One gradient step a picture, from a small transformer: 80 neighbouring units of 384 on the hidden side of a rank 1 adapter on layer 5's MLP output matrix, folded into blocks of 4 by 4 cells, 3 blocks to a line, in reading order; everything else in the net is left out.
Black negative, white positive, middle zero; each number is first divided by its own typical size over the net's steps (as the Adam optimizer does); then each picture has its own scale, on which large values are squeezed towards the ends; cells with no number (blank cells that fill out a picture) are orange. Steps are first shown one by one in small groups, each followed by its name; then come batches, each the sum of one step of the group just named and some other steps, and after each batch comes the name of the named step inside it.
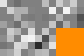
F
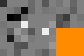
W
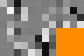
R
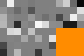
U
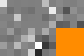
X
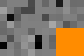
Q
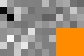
U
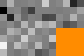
U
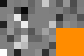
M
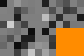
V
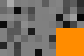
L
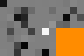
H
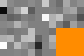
L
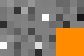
L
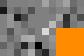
H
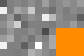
V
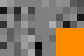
L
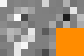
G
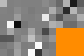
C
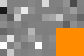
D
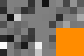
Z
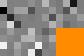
C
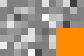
C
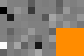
Z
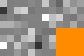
C
